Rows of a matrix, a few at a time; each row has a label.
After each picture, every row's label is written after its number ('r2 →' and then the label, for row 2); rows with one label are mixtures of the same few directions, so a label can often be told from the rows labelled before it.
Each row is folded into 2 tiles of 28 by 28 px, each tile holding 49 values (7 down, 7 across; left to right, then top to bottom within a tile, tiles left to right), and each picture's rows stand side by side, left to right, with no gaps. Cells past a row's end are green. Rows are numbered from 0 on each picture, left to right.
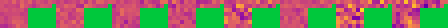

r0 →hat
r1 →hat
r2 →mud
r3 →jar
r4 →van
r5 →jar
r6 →van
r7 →hat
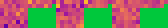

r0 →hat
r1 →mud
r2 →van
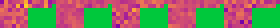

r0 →mud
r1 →hat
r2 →hat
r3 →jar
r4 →hat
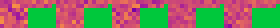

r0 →van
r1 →hat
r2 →hat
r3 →van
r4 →hat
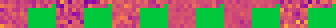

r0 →jar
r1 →jar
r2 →van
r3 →mud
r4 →hat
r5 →hat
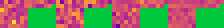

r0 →mud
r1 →jar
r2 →hat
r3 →jar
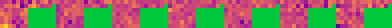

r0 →hat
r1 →mud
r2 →hat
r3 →mud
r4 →hat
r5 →mud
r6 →jar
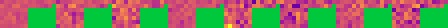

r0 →van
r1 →van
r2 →van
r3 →mud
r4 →hat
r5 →van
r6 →mud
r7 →hat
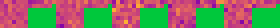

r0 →jar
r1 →hat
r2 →mud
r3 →mud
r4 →hat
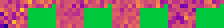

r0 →hat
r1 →mud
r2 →mud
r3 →van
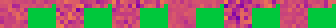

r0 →van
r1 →hat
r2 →mud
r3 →hat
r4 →van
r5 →mud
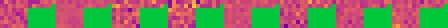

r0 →jar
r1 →hat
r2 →jar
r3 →mud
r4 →jar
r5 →hat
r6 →mud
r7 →hat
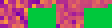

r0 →jar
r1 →van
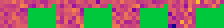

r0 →hat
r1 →jar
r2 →hat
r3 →hat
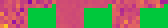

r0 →hat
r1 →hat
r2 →mud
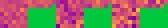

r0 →hat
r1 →van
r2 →van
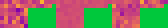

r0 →jar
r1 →mud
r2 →mud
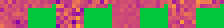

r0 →hat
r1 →van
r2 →mud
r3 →jar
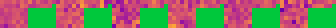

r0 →hat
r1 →mud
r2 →van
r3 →hat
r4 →van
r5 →mud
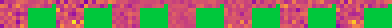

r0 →van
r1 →hat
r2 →van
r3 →hat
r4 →hat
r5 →jar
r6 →hat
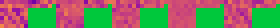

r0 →jar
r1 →mud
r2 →mud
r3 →mud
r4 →jar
